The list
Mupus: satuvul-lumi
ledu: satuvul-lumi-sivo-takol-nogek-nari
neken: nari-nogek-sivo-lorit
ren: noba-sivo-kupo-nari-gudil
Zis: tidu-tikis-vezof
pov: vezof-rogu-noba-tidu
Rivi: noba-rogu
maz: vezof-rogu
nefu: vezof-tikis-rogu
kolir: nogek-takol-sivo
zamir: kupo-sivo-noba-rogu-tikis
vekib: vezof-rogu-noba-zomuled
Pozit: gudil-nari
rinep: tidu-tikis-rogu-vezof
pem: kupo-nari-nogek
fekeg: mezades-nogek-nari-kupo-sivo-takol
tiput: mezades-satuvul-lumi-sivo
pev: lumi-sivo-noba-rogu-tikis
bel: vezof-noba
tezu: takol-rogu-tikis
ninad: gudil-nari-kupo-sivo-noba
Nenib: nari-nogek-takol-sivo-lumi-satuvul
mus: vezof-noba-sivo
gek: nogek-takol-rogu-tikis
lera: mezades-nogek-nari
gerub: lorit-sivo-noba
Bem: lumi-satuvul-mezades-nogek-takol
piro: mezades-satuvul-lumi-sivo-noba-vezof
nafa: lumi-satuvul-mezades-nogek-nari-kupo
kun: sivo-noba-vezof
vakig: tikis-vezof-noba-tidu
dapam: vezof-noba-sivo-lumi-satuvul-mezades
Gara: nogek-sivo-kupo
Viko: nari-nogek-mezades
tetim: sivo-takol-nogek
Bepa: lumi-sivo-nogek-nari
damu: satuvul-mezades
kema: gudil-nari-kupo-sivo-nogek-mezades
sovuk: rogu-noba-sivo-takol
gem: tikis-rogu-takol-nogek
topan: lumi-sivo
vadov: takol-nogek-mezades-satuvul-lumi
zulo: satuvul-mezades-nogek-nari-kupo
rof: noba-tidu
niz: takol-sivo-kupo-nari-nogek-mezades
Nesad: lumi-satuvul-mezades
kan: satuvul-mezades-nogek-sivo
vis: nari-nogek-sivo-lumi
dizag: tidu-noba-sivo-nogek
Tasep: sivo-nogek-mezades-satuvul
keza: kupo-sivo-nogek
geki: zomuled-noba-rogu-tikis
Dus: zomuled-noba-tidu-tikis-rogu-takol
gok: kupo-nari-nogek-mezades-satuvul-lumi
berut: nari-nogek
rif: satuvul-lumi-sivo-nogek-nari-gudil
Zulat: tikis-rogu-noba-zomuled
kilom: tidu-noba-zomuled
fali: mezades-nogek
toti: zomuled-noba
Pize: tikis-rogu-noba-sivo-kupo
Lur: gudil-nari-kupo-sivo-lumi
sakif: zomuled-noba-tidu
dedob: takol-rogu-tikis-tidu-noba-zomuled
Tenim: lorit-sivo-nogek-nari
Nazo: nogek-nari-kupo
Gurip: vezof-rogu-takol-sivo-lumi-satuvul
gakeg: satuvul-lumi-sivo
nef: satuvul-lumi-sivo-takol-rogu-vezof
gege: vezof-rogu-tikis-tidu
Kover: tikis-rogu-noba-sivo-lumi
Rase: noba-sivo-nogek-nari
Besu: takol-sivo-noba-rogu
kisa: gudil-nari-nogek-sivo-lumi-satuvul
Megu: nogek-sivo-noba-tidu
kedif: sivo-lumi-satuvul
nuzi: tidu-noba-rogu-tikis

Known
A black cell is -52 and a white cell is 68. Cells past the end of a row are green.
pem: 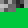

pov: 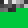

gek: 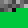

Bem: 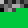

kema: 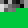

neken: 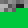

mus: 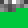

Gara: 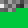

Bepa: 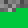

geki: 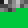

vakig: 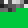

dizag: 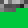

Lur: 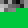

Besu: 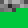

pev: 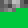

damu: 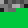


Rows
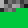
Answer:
kan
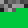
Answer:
ledu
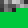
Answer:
Gurip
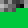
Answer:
Nazo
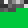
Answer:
Zis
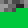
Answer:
berut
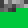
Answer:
maz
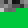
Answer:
Pozit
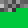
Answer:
kolir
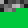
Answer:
Nesad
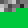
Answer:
ren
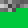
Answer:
niz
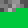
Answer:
topan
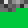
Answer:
kilom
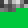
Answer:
Kover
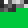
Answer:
gege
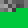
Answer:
Nenib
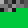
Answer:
vadov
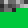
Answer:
tezu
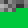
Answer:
vis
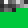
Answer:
dedob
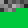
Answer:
rif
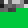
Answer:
nefu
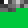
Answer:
Dus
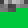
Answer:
sovuk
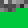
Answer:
rof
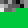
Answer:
ninad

